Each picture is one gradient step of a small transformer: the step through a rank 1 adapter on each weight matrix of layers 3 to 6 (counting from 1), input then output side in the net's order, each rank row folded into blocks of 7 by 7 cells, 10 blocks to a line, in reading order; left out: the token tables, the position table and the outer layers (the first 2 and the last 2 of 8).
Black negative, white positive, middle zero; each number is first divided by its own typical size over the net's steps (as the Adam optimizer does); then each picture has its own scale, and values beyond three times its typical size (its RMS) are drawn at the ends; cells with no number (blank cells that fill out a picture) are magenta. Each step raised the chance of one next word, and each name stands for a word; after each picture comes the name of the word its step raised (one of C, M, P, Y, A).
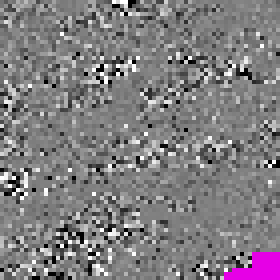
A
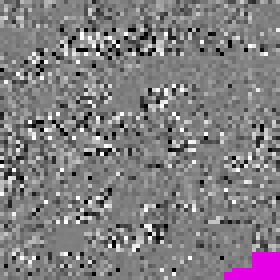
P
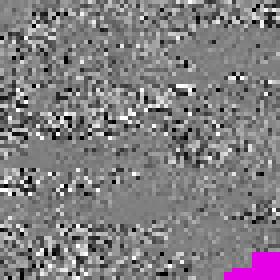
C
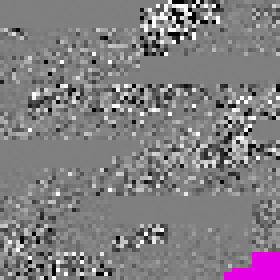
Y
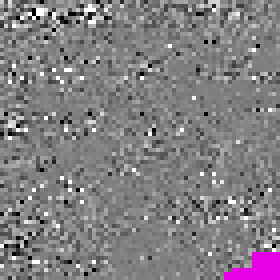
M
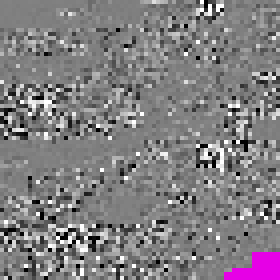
C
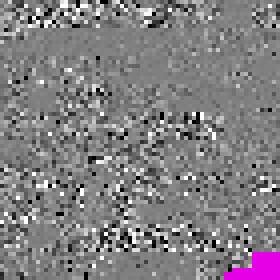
M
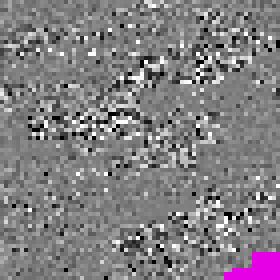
A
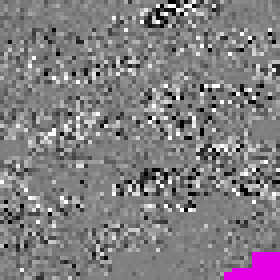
M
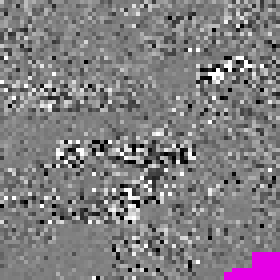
A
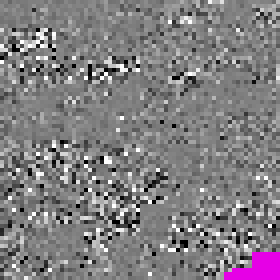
P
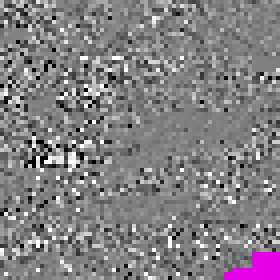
P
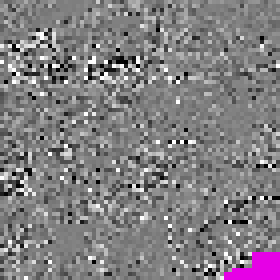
P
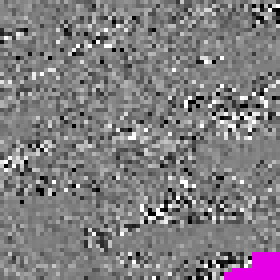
A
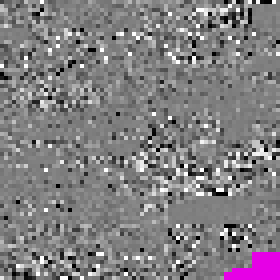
A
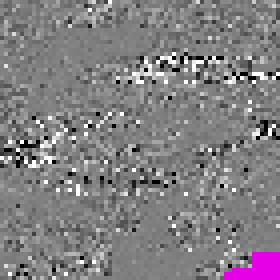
Y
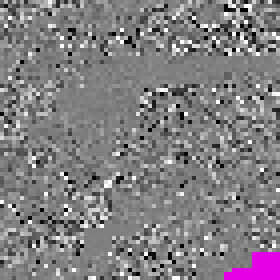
C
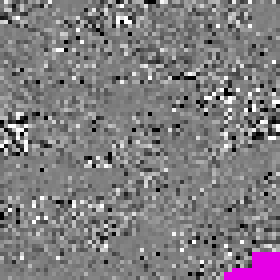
M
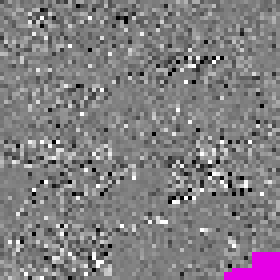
Y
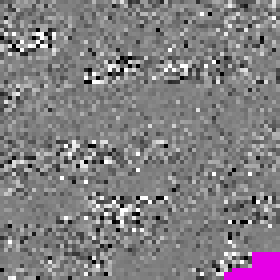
Y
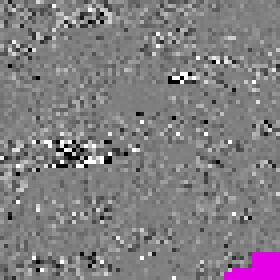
M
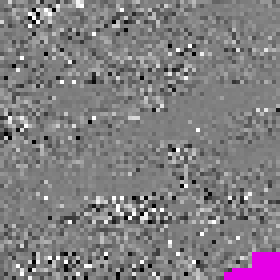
M
